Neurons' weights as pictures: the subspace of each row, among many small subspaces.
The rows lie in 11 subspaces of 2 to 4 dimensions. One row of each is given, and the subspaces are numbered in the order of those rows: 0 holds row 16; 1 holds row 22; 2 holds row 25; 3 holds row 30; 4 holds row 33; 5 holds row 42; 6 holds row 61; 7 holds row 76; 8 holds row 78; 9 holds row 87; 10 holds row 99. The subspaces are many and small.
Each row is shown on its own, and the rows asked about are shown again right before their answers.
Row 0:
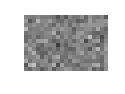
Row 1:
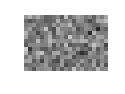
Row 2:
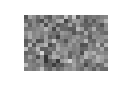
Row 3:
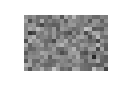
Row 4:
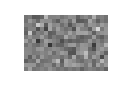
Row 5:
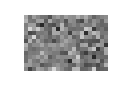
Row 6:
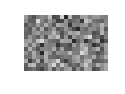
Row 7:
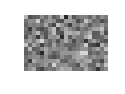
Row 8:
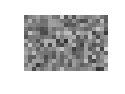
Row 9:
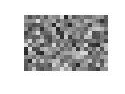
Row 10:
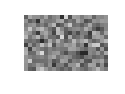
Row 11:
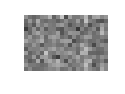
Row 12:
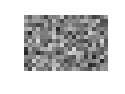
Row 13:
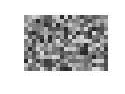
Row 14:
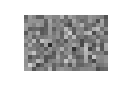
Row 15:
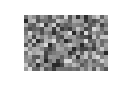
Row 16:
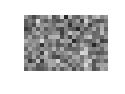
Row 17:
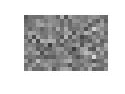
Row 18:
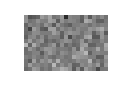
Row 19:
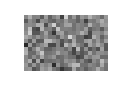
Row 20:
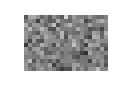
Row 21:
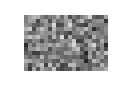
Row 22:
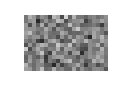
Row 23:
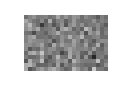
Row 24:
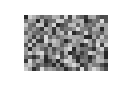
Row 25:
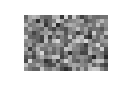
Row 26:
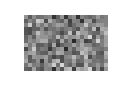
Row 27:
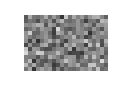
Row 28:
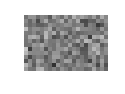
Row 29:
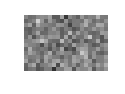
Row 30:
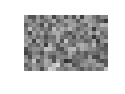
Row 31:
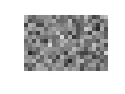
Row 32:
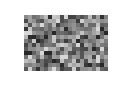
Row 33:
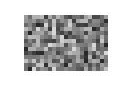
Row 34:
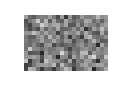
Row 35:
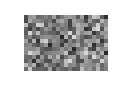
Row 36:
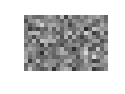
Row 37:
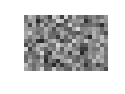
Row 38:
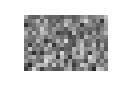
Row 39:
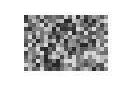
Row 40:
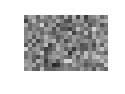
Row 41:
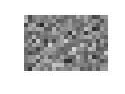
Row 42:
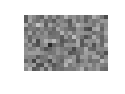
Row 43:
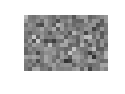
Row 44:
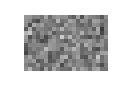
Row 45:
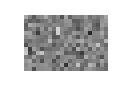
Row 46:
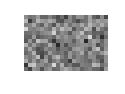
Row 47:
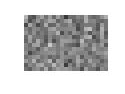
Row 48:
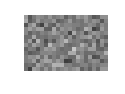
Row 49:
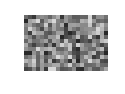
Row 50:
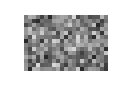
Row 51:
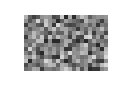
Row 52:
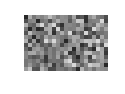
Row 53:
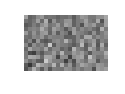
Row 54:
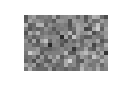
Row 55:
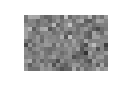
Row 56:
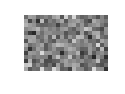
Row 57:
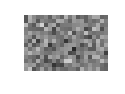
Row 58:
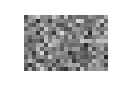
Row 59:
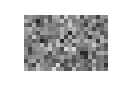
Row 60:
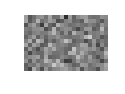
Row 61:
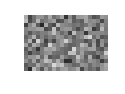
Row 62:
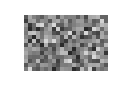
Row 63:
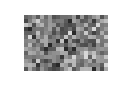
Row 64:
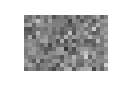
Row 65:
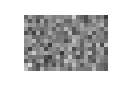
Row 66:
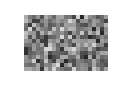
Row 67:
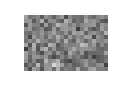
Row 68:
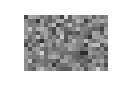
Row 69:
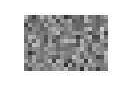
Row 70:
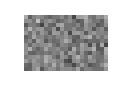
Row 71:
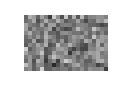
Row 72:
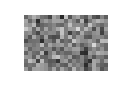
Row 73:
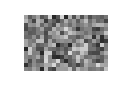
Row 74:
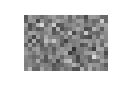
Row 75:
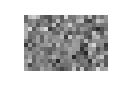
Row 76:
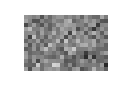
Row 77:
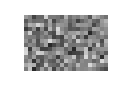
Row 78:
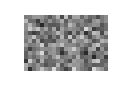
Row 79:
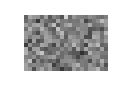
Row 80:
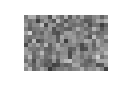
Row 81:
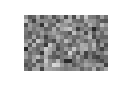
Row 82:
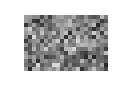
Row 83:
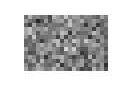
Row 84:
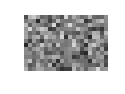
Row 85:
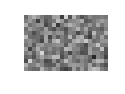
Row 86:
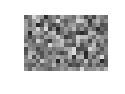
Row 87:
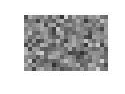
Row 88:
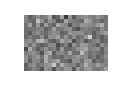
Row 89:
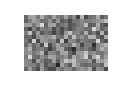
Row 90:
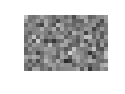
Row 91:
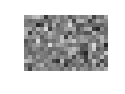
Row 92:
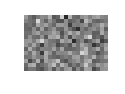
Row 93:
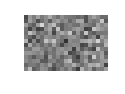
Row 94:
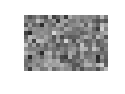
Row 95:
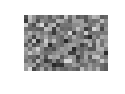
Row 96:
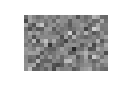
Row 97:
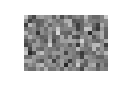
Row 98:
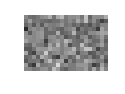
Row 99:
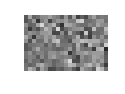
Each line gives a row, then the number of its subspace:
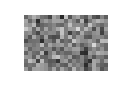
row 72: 0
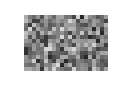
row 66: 3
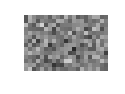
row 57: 6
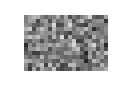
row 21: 4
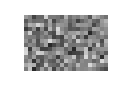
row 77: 5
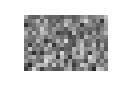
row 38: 10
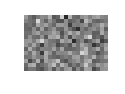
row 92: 0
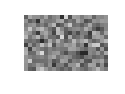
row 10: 9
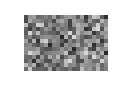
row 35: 9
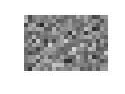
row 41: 6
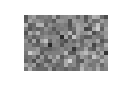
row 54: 9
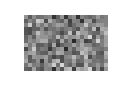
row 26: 7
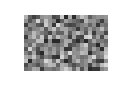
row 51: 2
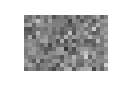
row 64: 7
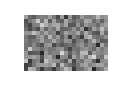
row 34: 8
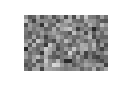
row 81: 1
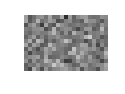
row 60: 6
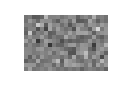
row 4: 4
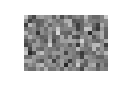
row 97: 5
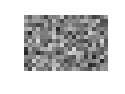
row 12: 9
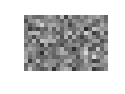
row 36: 8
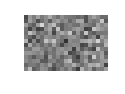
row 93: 10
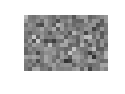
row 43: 2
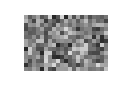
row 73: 3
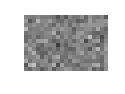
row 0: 0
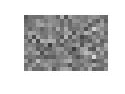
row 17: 2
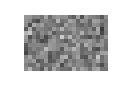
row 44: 3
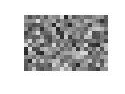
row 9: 5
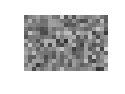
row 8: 10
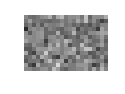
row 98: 0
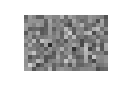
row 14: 8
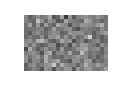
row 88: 1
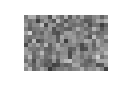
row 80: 3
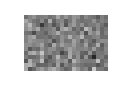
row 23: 8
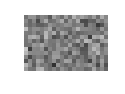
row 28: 3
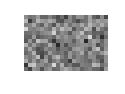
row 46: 0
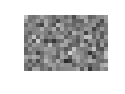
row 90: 2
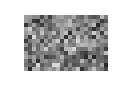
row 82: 7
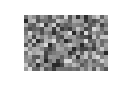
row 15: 0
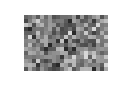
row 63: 7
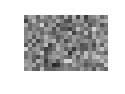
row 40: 1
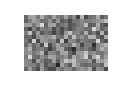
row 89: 3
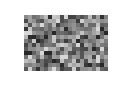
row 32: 3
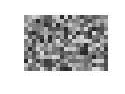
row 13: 2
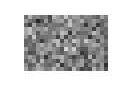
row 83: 7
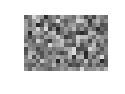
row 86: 4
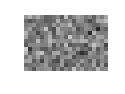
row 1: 4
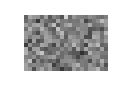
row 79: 5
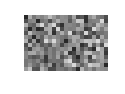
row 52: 10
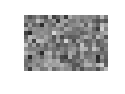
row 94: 3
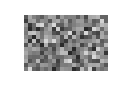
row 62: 8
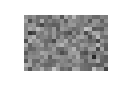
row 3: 10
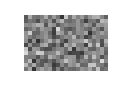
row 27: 9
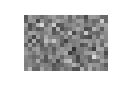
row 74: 8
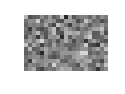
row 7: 9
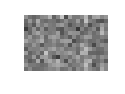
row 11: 0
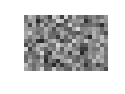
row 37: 1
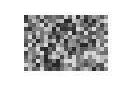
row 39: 7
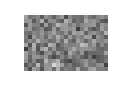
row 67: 7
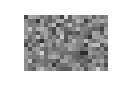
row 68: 9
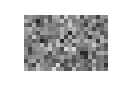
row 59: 1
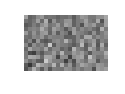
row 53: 8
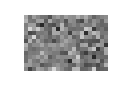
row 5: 10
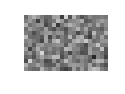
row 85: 2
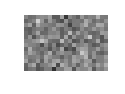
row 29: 1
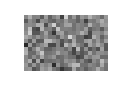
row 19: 4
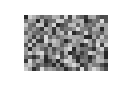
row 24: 8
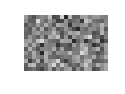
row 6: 0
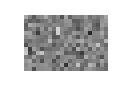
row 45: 5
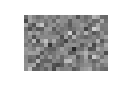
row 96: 6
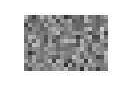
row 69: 4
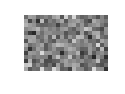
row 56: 10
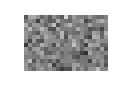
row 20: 5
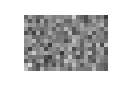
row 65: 10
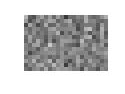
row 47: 5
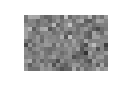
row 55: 4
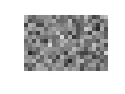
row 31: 9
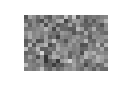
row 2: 7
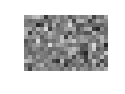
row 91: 4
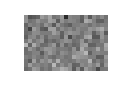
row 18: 4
